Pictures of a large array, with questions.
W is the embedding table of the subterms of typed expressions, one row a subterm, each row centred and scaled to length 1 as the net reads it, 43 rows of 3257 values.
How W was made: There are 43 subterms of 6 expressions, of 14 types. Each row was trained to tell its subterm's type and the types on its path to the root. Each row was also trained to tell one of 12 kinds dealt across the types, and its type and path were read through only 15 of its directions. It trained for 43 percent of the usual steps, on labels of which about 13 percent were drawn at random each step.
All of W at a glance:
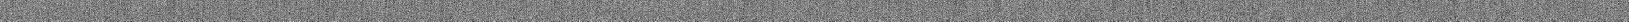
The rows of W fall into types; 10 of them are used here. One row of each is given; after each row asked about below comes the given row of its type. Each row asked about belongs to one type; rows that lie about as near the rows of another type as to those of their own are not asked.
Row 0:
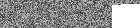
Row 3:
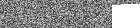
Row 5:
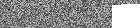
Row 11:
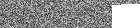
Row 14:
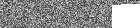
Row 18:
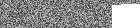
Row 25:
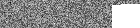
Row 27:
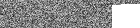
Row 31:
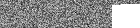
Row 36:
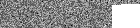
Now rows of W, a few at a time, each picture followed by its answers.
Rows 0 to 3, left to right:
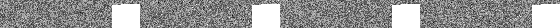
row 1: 18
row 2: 25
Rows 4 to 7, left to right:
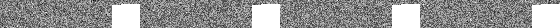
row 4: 0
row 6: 0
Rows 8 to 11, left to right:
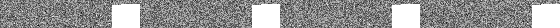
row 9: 18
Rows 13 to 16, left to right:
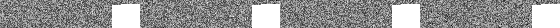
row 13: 5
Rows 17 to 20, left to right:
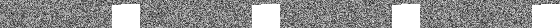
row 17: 5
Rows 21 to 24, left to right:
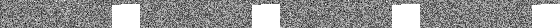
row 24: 11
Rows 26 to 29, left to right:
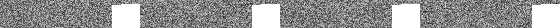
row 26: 36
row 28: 11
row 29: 25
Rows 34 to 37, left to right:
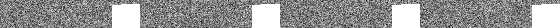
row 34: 0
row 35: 27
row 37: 36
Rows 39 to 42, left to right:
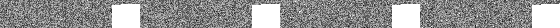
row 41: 3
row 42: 25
